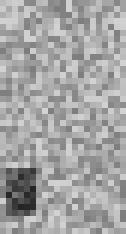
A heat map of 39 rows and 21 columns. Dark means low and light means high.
Odd patch: lower, in the bottom left. Stripes: none. Histogram: skewed, a long tail of low values. Ninth with the lowest average: bottom left.
